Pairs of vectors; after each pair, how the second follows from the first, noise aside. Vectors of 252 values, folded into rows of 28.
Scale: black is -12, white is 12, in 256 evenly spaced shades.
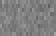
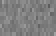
copied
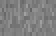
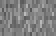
scaled up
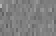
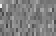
scaled up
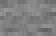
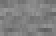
copied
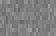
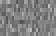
scaled up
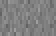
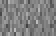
scaled up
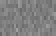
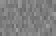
copied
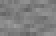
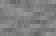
wrapped around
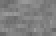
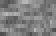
scaled up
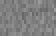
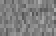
scaled up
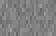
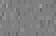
partly zeroed
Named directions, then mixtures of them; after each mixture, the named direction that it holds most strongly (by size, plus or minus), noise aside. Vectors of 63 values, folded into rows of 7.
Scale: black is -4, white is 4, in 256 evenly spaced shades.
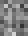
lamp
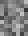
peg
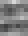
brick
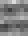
brick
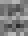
brick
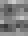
brick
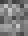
brick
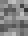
brick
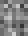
lamp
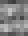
brick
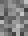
peg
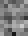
lamp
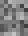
lamp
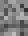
lamp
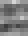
brick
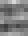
brick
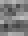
brick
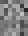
lamp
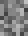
peg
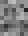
brick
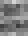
brick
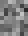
peg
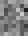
peg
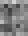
brick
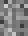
lamp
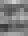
brick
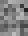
lamp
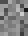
peg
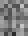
lamp
